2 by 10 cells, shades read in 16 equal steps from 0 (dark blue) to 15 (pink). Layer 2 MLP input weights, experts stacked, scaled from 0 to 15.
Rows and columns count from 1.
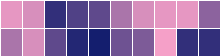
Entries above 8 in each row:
6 3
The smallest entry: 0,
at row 2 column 5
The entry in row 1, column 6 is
10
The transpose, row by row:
14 10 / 13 13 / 2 5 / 4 1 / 5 0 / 10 6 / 13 7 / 14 15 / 14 2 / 8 2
